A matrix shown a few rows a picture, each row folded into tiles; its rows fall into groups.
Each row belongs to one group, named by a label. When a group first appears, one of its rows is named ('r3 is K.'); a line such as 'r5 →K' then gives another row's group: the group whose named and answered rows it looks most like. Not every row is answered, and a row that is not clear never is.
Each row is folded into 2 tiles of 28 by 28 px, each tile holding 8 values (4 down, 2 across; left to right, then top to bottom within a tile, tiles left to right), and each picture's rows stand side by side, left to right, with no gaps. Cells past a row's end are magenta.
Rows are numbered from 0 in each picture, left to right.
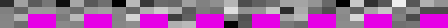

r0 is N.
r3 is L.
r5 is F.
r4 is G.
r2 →N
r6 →N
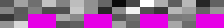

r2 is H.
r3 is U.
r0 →L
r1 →F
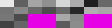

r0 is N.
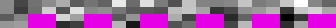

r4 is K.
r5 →K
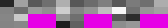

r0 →N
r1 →G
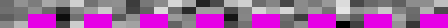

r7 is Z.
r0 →L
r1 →K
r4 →K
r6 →G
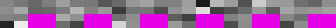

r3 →Z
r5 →G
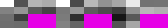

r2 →K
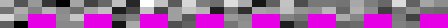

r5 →G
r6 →F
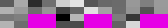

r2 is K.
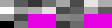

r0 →G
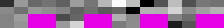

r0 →N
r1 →L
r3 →G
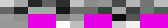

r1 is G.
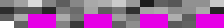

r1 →Z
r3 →Z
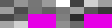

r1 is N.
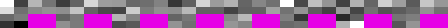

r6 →L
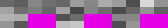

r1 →L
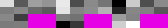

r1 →G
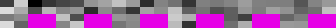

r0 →U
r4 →K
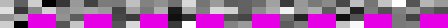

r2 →K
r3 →K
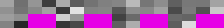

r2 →K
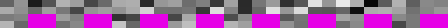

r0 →U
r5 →H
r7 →G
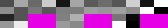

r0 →L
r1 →N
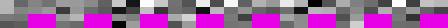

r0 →G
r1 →F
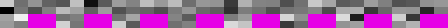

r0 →F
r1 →U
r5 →Z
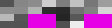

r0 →Z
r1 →K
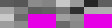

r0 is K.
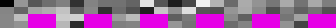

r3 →H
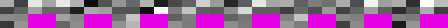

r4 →H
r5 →F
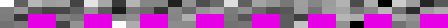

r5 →K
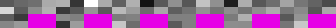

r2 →U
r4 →N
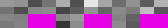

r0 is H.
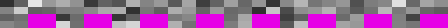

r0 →H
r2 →L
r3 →U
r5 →K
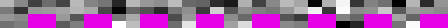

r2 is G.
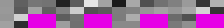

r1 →H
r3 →Z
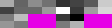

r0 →F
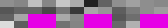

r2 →K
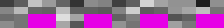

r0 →H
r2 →H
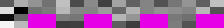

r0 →L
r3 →Z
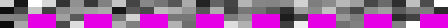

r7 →L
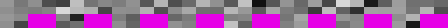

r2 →Z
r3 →H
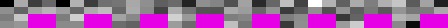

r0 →N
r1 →N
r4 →U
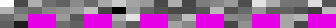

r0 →G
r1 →Z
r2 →F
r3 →F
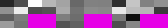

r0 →H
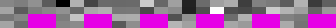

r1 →N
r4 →F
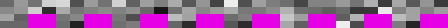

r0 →Z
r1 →G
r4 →G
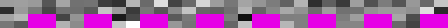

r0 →F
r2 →L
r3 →H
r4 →K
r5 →U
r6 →N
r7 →Z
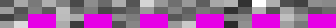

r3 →L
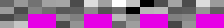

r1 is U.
